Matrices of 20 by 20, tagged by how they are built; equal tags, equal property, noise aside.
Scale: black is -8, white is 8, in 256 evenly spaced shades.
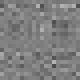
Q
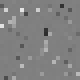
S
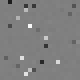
S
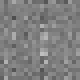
Q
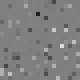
S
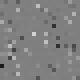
S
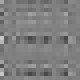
Q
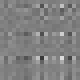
Q
